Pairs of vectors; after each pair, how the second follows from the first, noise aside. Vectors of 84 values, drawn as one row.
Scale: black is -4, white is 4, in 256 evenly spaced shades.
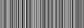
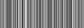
sign-scrambled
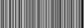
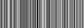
shuffled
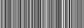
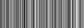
shuffled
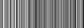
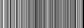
copied
